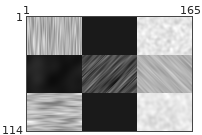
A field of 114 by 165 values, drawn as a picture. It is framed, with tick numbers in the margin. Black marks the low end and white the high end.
The table splits into 3 rows of 3 panels. Panel 1,1: high, streaked downward. Panel 1,2: very low, flat. Panel 1,3: very high, blotchy, faint in contrast. Panel 2,1: very low, smooth, faint in contrast. Panel 2,2: low, slanting up to the right. Panel 2,3: high, slanting down to the right, faint in contrast. Panel 3,1: high, streaked across. Panel 3,2: very low, flat. Panel 3,3: very high, blotchy, faint in contrast.
